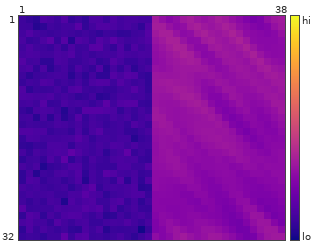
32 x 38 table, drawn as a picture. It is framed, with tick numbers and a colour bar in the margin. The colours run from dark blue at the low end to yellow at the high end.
It is made of 1 by 2 panels. Panel 1,1: very low, fine-grained, faint in contrast. Panel 1,2: low, slanting down to the right, faint in contrast.
